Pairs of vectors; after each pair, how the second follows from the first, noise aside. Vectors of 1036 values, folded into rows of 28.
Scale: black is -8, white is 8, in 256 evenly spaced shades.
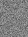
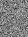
scaled up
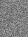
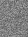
reversed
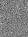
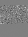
partly zeroed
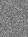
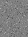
partly zeroed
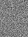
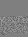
partly zeroed
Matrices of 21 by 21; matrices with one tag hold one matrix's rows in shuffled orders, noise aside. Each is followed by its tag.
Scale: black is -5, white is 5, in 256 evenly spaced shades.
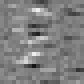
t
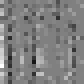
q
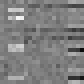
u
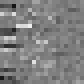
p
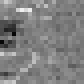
p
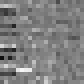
p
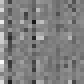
q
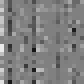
q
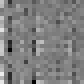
q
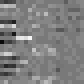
p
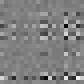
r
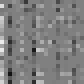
q
